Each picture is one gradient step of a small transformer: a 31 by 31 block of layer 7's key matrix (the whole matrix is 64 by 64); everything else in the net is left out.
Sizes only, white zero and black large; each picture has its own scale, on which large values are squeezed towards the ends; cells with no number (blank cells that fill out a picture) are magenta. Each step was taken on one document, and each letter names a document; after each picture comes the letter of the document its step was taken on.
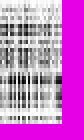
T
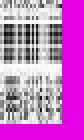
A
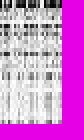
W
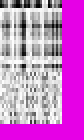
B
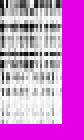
W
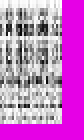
T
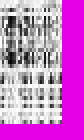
T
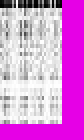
W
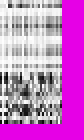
B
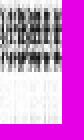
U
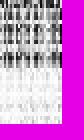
U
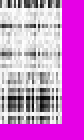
A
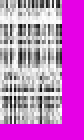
A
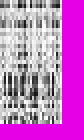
B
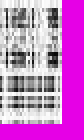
U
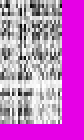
W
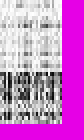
B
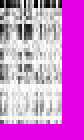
W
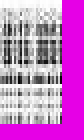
T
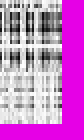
U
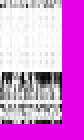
B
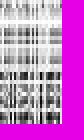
A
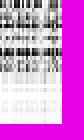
U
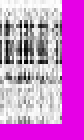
T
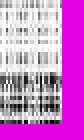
B
